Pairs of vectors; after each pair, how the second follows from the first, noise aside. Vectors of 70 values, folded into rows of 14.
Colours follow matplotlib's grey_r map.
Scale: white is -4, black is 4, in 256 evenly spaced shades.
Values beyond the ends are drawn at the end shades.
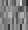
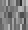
negated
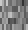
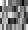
scaled up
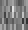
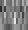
reversed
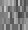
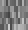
reversed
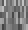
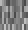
reversed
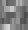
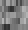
negated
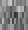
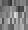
negated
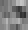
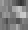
negated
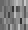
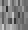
reversed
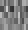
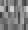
negated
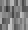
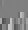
partly zeroed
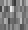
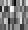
scaled up
